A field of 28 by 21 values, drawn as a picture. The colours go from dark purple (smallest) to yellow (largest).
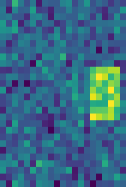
The ninth with the highest average is the middle right. Most values sit low, with a long tail of high ones. In the middle right lies a patch that is higher than the rest.
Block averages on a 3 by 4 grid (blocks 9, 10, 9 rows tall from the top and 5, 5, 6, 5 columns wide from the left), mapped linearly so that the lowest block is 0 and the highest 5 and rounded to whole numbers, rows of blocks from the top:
1 1 1 0 / 0 0 2 5 / 1 1 0 1
